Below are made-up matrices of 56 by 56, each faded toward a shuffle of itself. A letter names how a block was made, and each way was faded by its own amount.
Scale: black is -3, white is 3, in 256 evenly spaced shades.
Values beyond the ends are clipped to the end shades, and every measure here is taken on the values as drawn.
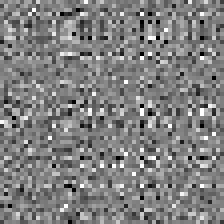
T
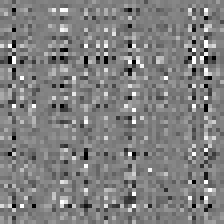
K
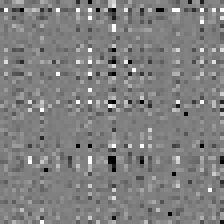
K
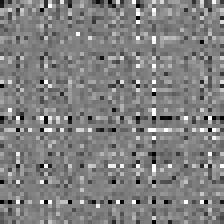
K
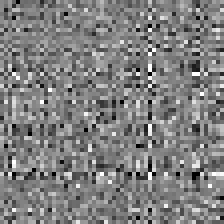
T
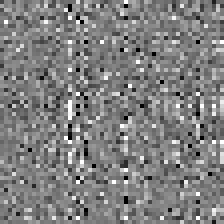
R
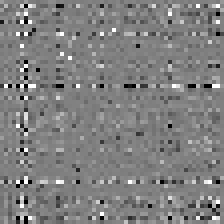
K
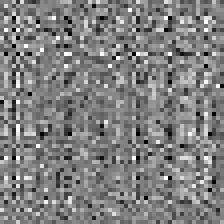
T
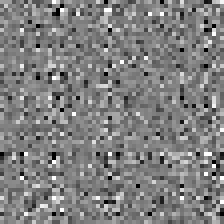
R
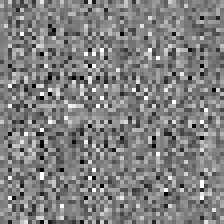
R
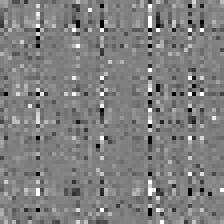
K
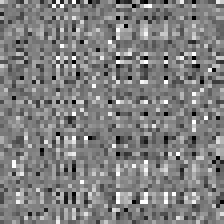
T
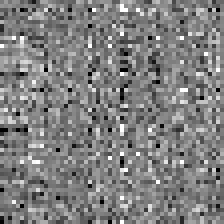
R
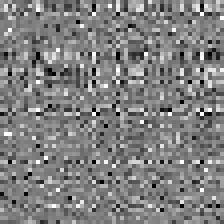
T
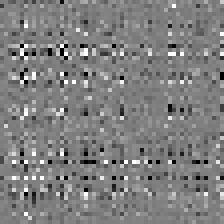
K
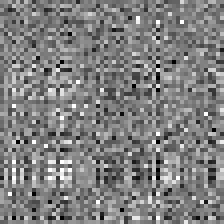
T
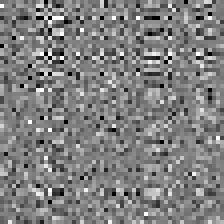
T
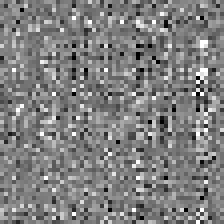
R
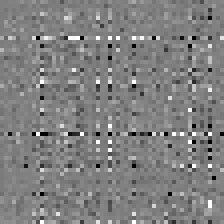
K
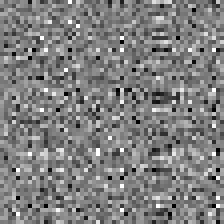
R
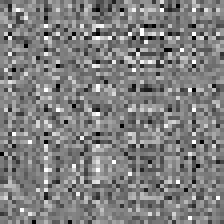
T
